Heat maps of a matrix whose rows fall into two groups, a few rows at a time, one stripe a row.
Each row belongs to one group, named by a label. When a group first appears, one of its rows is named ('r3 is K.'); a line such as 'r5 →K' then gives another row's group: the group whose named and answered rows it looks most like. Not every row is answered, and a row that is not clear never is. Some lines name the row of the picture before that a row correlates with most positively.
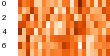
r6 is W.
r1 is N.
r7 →W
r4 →N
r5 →W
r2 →W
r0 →N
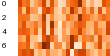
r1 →W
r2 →N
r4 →N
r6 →W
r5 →W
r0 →N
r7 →N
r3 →N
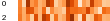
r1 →N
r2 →W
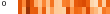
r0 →N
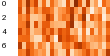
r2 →W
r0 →N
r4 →W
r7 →N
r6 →N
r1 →W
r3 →W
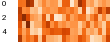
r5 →N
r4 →W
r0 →N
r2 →N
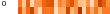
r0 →W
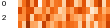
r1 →N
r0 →W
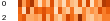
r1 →W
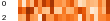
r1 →N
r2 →W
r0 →W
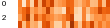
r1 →W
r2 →W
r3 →W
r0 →W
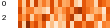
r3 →N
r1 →N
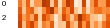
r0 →W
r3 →N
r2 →N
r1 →W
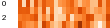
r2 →N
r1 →N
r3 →N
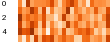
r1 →N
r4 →N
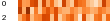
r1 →W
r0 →N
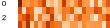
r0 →N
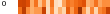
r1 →N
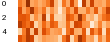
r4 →W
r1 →N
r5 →N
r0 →W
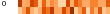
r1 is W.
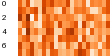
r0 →W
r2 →W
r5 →W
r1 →N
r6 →N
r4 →W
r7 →N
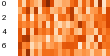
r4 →W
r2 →W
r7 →W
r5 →N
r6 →W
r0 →W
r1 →W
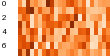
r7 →W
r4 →N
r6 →N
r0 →W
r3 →W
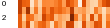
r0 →W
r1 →W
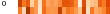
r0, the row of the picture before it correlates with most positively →0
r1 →W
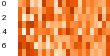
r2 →W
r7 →N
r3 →N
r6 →N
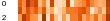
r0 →N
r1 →N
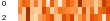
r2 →W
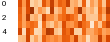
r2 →W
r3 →N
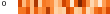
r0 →N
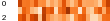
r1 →W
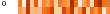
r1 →W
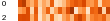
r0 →N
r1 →W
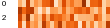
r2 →W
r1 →N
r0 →W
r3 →W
